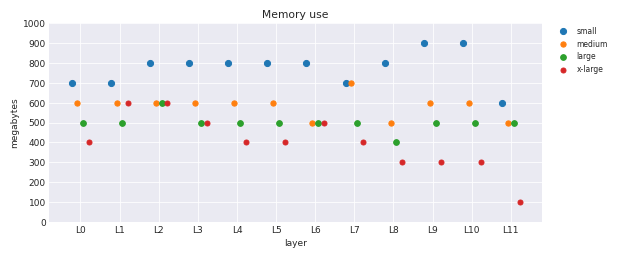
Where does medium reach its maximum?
L7
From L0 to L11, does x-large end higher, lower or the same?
lower
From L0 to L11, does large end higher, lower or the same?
the same
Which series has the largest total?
small
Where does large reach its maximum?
L2
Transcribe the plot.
Title: Memory use
x-axis: layer, ticks L0 L1 L2 L3 L4 L5 L6 L7 L8 L9 L10 L11
y-axis: megabytes, ticks 0 100 200 300 400 500 600 700 800 900 1000
Legend: small, medium, large, x-large
Values:
small: 700 700 800 800 800 800 800 700 800 900 900 600
medium: 600 600 600 600 600 600 500 700 500 600 600 500
large: 500 500 600 500 500 500 500 500 400 500 500 500
x-large: 400 600 600 500 400 400 500 400 300 300 300 100
